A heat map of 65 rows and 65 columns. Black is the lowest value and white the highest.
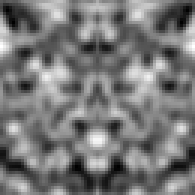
There are no lone odd cells. The histogram is bell-shaped. No overall slope runs across the table. The field is mottled with small blotches. It is mirror symmetric from left to right.
